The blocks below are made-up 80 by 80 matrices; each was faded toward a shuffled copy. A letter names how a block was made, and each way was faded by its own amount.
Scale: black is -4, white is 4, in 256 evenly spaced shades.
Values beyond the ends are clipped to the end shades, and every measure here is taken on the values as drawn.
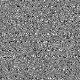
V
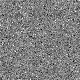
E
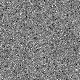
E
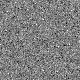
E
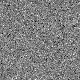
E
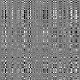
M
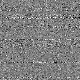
V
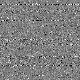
V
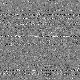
V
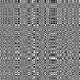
M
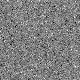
E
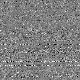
V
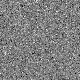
E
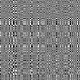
M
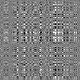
M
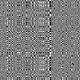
M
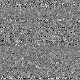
V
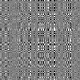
M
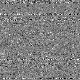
V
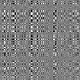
M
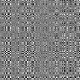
M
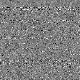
V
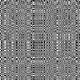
M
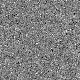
E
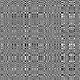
M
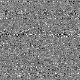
V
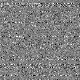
V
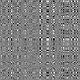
M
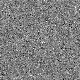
E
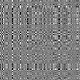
M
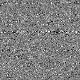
V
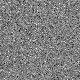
E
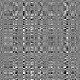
M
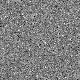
E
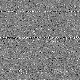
V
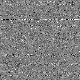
V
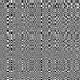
M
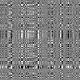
M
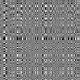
M
